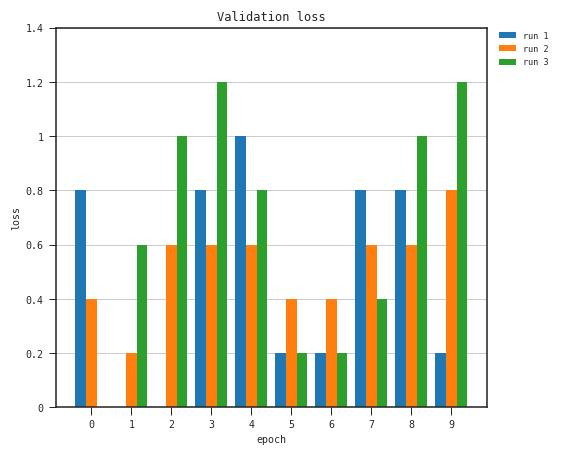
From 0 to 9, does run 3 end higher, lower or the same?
higher
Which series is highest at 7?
run 1
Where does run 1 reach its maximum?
4
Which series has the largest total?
run 3
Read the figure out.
Title: Validation loss
x-axis: epoch, ticks 0 1 2 3 4 5 6 7 8 9
y-axis: loss, ticks 0 0.2 0.4 0.6 0.8 1 1.2 1.4
Legend: run 1, run 2, run 3
Values:
run 1: 0.8 0 0 0.8 1 0.2 0.2 0.8 0.8 0.2
run 2: 0.4 0.2 0.6 0.6 0.6 0.4 0.4 0.6 0.6 0.8
run 3: 0 0.6 1 1.2 0.8 0.2 0.2 0.4 1 1.2
